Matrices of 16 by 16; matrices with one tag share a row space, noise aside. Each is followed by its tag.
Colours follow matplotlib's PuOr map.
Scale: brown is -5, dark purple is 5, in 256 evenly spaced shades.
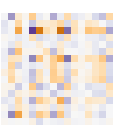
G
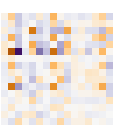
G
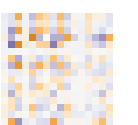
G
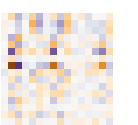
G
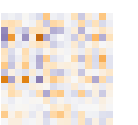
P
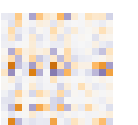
G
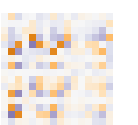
G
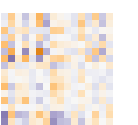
P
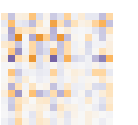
G
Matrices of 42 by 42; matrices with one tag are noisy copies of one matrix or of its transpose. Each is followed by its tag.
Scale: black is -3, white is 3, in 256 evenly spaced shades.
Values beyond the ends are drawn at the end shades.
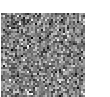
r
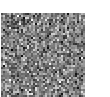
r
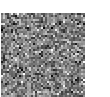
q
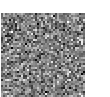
r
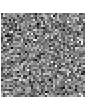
r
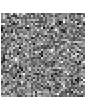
q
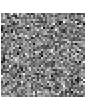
q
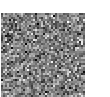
r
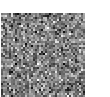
q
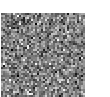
r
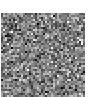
r
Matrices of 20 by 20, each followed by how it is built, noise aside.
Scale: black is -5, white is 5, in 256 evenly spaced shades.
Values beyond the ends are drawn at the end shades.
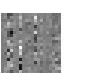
uneven columns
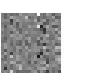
uneven columns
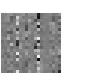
uneven columns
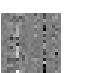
uneven columns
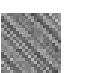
Toeplitz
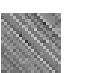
Toeplitz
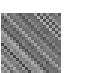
Toeplitz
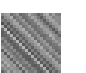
Toeplitz
